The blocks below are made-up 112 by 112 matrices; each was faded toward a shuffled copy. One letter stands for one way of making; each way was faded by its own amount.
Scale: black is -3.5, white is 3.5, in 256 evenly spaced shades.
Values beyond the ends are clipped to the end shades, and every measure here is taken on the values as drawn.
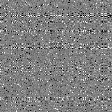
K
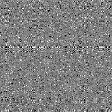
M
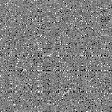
M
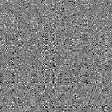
M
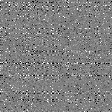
K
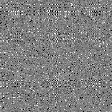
M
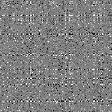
K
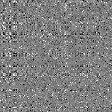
M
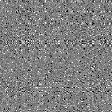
M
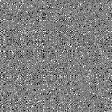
M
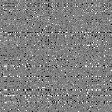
K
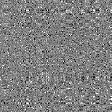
M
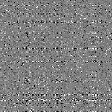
K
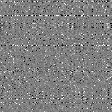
K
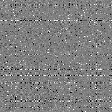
K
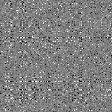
M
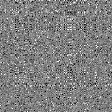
M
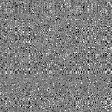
M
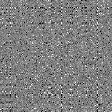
M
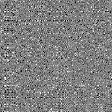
M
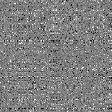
M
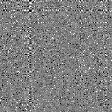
M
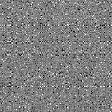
M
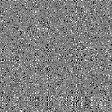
M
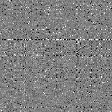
M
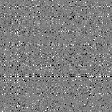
K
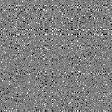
K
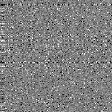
M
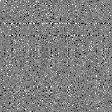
M
